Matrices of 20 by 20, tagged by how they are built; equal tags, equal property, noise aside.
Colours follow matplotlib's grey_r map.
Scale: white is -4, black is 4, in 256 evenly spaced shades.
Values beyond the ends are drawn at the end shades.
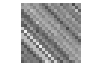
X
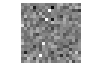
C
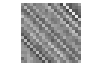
X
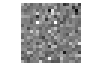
C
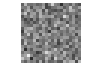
C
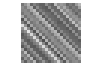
X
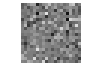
C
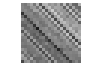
X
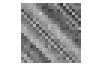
X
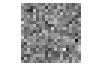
C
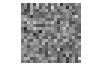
C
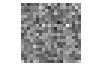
C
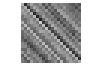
X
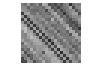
X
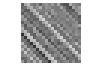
X
